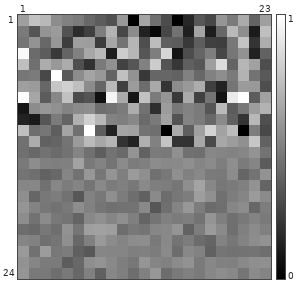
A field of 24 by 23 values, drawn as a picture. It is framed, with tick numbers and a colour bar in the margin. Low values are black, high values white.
Roughest part: top middle. Seam: horizontal, 50% of the way down, the bottom part calmer. Mirror symmetry: none. Average level on the scale: 50%.
